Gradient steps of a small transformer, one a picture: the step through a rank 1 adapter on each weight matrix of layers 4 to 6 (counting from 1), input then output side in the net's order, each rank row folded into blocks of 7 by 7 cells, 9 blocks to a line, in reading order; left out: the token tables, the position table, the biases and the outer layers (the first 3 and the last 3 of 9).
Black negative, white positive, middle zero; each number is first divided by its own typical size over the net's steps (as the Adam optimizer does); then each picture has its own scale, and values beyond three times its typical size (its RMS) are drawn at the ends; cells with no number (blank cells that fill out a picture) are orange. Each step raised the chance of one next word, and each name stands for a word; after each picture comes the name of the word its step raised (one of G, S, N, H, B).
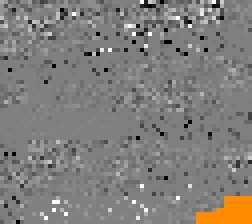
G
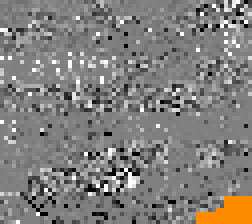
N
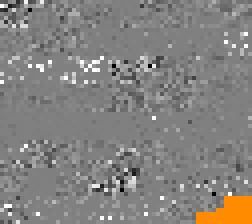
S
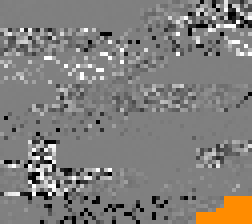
N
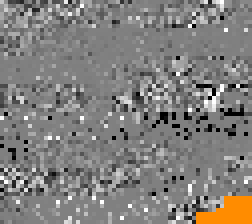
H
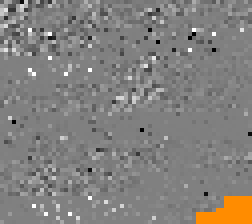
G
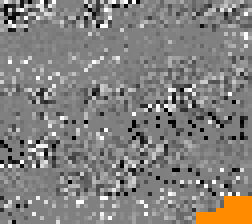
H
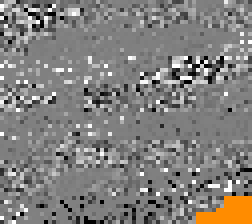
N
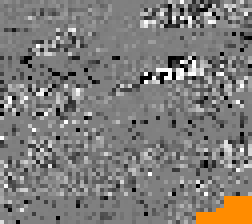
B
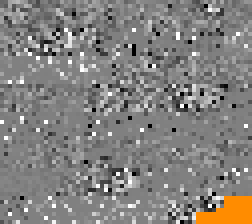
S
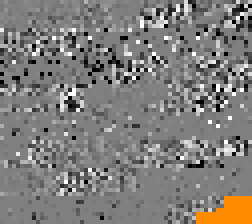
B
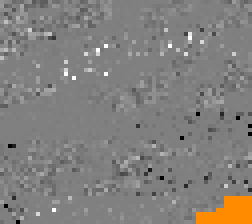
G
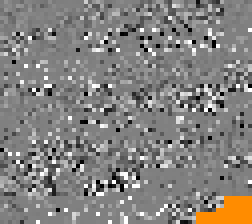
S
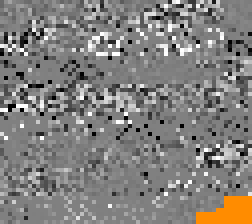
B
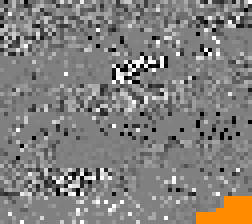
H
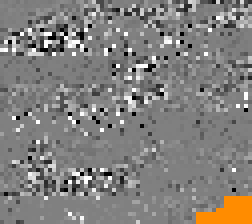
G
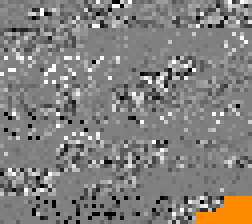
N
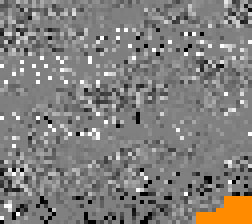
N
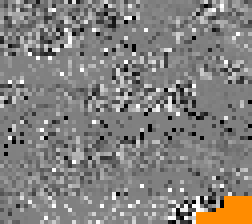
H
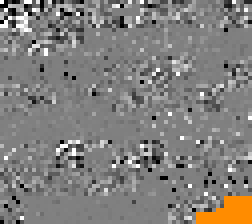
G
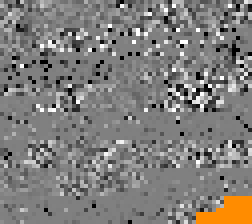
B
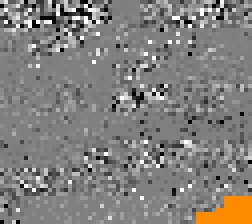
G
